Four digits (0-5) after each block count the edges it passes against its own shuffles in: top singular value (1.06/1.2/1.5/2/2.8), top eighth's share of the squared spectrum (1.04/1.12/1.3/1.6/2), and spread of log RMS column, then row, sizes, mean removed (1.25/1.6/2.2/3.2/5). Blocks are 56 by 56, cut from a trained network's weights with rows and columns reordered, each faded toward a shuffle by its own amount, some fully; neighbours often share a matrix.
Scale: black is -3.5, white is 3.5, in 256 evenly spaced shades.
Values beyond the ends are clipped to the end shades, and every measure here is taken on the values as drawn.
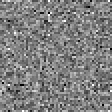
3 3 1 2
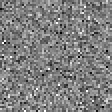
1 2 0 1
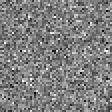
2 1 0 0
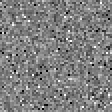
0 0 0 0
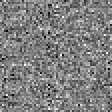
2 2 1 0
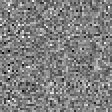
3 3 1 1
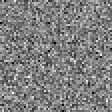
0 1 0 0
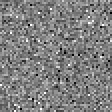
0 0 0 0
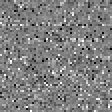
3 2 0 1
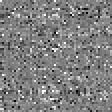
3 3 1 2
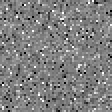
0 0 0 0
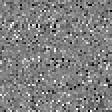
3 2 0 1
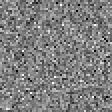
0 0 0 0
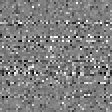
3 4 0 3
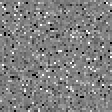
0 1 0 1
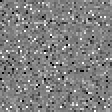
1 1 0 1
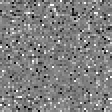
2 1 0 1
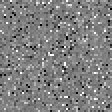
1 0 0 0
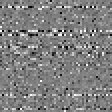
4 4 0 3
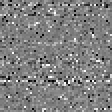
3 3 0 2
